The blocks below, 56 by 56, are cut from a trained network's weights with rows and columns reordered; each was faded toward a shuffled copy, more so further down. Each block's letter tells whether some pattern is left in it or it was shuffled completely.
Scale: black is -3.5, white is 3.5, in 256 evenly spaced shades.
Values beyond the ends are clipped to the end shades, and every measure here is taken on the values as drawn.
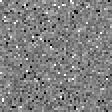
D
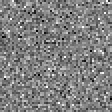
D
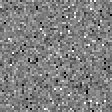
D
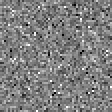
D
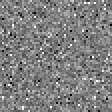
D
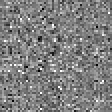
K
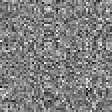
K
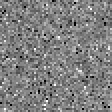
D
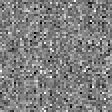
K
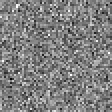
D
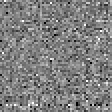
K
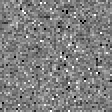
D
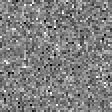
D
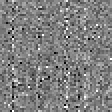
K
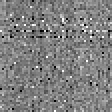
K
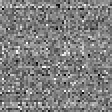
K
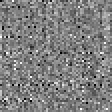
K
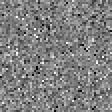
D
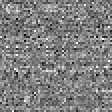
K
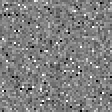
D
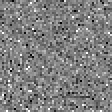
D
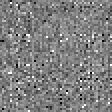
K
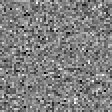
D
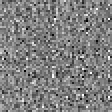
K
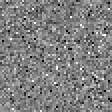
D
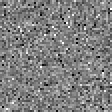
D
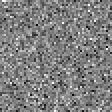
D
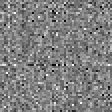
K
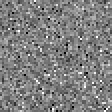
D
